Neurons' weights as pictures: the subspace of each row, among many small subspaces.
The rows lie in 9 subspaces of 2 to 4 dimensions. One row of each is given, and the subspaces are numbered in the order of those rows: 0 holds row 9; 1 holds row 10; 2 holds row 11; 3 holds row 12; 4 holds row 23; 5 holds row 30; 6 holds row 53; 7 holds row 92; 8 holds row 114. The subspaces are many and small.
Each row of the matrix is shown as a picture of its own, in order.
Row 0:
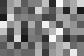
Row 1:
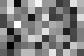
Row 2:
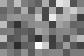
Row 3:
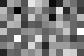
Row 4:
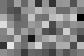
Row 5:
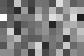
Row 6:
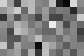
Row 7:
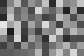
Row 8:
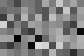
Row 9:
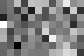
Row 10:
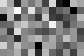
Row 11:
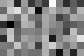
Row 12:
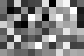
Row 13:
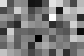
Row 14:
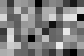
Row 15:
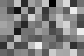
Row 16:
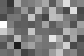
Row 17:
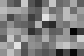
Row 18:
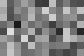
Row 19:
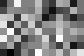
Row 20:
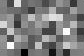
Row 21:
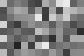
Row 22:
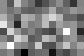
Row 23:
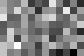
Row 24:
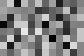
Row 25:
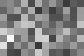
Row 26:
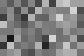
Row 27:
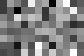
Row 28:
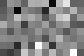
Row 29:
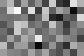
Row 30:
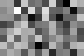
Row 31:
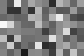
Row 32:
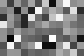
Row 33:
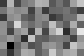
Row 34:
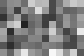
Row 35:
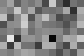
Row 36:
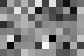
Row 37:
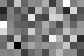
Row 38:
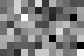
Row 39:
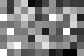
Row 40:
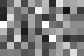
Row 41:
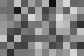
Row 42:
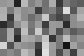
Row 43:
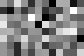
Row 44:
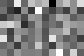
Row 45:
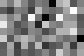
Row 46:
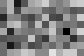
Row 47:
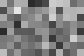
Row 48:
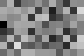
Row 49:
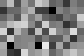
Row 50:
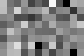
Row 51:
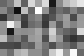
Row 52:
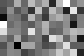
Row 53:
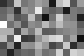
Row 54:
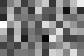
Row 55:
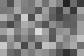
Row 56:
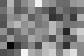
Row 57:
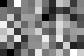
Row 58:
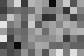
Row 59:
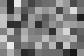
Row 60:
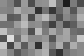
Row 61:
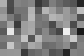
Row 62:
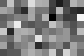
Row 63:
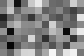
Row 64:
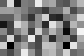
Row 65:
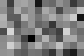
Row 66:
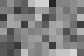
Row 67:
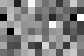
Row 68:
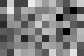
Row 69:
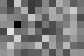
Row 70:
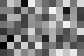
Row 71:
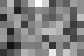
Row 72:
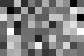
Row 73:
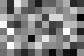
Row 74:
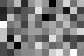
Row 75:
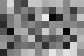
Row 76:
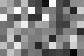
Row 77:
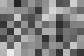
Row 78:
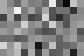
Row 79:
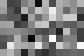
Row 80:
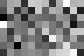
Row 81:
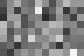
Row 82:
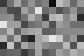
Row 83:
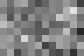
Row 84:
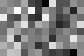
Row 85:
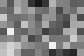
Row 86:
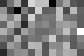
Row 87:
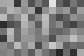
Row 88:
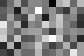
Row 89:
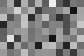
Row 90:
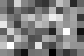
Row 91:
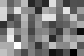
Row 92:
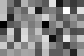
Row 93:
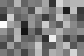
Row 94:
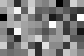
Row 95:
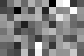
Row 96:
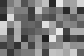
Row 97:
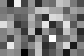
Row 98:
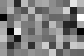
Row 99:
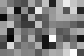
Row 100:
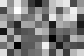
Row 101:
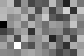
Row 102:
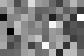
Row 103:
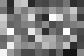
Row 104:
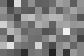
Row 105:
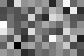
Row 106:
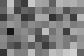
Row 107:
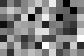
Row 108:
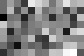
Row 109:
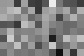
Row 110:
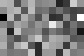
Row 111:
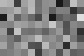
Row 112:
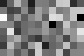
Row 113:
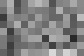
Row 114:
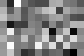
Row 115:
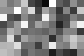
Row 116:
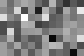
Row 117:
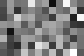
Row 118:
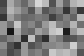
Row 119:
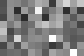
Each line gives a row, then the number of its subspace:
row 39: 0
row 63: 4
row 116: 6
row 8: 5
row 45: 8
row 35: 4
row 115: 3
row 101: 0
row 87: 2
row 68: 8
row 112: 1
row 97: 7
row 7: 7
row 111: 1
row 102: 1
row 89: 4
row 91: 4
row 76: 3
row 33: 7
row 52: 0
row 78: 1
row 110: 1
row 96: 7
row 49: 8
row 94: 1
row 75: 0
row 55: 8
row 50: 1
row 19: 6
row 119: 6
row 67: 1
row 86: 5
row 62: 5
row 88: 6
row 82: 6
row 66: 3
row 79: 6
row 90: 2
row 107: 8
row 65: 6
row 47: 5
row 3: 5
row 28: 1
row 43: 8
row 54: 7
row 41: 5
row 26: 4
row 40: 7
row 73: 4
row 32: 4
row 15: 5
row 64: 7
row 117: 1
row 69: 3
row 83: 8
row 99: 4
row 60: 8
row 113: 3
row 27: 1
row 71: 3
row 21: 5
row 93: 7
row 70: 8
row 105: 0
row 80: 0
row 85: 3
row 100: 5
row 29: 5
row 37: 0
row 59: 8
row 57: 6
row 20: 2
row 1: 3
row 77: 6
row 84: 3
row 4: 6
